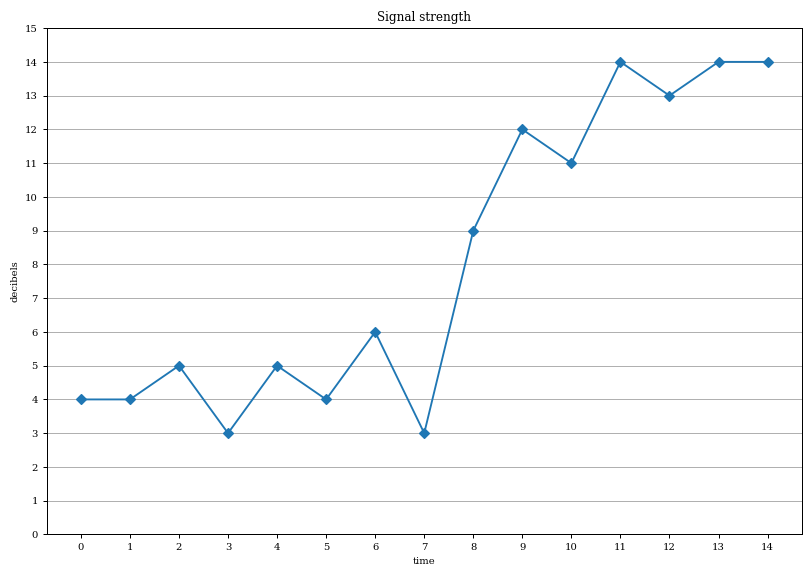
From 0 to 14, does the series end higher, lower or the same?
higher
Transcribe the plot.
Title: Signal strength
x-axis: time, ticks 0 1 2 3 4 5 6 7 8 9 10 11 12 13 14
y-axis: decibels, ticks 0 1 2 3 4 5 6 7 8 9 10 11 12 13 14 15
Values:
4 4 5 3 5 4 6 3 9 12 11 14 13 14 14
